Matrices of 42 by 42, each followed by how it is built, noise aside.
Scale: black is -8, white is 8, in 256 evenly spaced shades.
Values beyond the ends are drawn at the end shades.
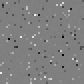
sparse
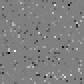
sparse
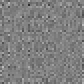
low rank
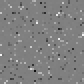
sparse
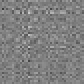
low rank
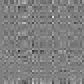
low rank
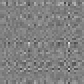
low rank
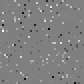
sparse
